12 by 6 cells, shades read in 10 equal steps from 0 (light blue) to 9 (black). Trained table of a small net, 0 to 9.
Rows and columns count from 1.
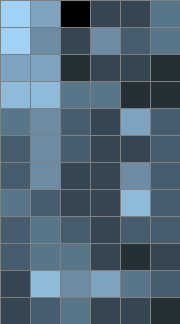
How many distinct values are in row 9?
3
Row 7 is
5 3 6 6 3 5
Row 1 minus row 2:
0 -1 3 3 1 0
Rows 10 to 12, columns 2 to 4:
4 4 6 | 1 3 2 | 5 4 6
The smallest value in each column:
0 1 3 2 1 4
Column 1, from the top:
0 0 2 1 4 5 5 4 5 5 6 6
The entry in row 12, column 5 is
6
